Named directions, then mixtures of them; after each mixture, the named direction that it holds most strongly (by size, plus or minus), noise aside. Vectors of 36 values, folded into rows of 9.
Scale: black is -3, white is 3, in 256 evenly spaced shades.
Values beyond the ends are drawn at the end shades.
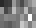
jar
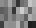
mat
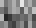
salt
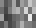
salt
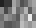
jar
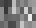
jar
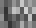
salt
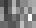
jar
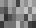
mat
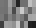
mat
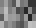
mat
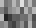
salt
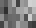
mat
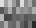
salt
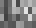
salt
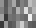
mat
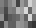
mat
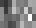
jar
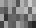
mat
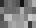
salt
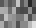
mat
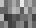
salt
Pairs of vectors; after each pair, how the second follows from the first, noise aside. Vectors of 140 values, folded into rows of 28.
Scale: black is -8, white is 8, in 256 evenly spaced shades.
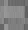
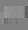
partly zeroed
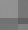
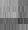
scaled up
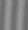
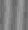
reversed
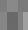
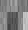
scaled up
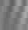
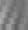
reversed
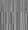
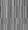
reversed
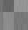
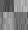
scaled up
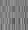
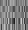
scaled up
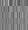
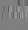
partly zeroed
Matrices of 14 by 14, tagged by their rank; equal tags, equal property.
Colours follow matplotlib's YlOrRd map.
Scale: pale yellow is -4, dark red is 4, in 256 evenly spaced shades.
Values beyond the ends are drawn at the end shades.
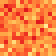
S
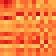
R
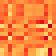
R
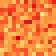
S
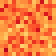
S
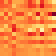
R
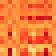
R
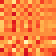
R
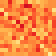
S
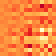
R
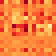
R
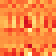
R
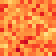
S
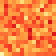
S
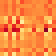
R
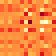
R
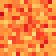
S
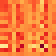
R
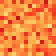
S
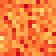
S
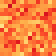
S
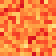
S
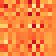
R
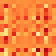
R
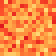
S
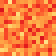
S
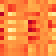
R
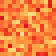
S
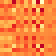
R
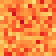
S
